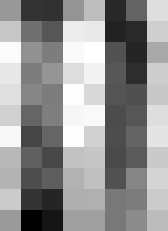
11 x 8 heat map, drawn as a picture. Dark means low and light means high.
Ninth with the lowest average: bottom left. Calmest part: bottom middle. Slope: none. Grain: streaks running down. Stripes: upright, repeating 2 times. Average level on the scale: 60%.
